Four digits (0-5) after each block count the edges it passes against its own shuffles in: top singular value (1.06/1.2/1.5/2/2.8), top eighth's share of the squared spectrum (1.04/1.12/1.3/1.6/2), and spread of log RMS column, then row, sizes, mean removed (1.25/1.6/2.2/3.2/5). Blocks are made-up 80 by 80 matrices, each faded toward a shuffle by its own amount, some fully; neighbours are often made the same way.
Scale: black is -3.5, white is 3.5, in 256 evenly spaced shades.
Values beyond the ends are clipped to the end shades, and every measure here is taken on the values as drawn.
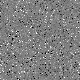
3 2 1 0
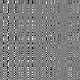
5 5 4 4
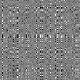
5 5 4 3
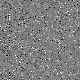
3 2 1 0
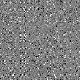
4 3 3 2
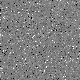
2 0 0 0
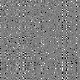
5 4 3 2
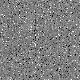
3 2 1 0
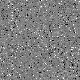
3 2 1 0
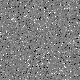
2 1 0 0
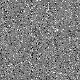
1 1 2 0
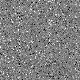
1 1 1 0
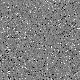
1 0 0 0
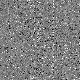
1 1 1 0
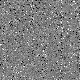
1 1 1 0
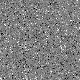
0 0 0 0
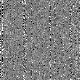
2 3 3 0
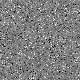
0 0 0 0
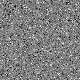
0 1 0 0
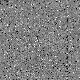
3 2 1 0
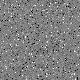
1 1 0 0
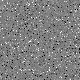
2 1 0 0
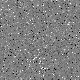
1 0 0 0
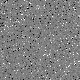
1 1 0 0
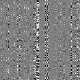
4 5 4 1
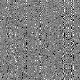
4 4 3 1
